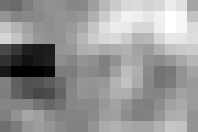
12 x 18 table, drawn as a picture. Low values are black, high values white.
The ninth with the highest average is the top right. No row or column stands out. In the middle left lies a patch that is lower than the rest. Values change most from cell to cell in the middle left. There are no regular stripes.
